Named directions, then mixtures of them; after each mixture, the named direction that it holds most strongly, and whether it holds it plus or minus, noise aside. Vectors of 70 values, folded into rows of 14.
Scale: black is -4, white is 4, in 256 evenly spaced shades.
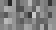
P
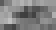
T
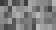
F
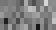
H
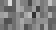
P, minus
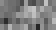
H, plus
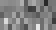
H, minus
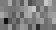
H, plus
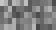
F, minus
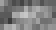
T, minus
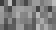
F, plus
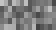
F, minus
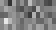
P, plus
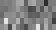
H, minus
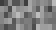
F, plus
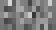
P, minus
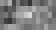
T, minus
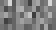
P, minus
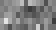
H, minus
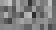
P, minus
